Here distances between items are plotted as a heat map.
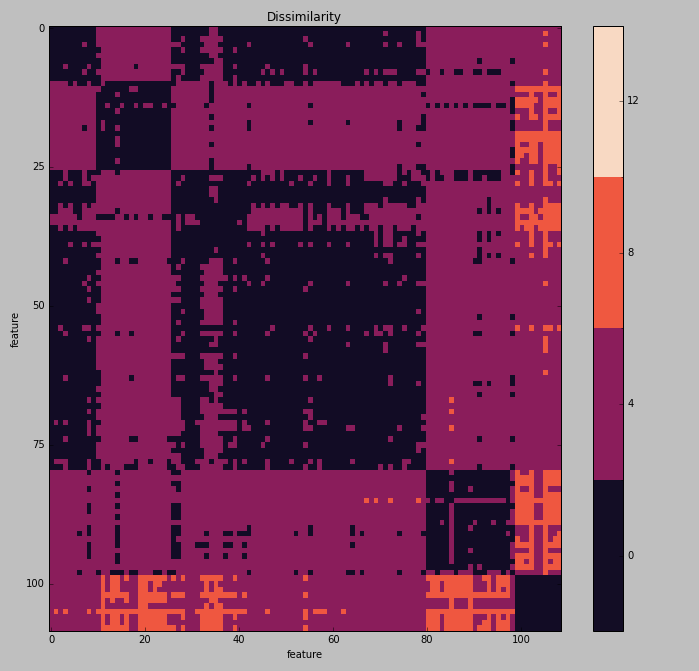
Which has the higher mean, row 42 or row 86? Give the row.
86
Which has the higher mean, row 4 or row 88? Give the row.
88
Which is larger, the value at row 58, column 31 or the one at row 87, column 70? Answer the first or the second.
the second
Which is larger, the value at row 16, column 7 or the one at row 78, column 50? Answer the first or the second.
the first
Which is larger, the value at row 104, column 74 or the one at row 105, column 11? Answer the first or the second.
the second
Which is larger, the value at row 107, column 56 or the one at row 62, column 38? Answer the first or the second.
the first
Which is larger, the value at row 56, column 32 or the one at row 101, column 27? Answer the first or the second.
the second
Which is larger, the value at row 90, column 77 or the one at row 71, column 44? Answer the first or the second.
the first
